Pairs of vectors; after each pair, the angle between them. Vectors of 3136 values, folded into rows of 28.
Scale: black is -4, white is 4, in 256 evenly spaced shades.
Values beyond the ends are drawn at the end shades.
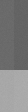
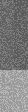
nearly parallel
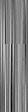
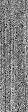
partly opposed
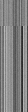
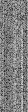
partly opposed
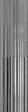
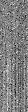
partly opposed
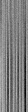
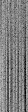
nearly parallel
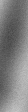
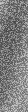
partly aligned
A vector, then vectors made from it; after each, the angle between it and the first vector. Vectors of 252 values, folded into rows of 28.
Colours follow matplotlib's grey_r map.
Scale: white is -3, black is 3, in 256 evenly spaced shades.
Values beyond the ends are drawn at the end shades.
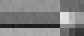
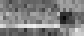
nearly opposite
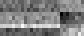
nearly opposite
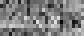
partly opposed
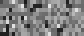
orthogonal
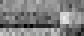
nearly parallel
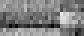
nearly parallel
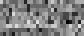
partly opposed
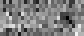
partly opposed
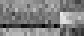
nearly parallel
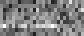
partly opposed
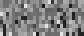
orthogonal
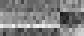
nearly opposite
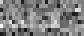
partly opposed
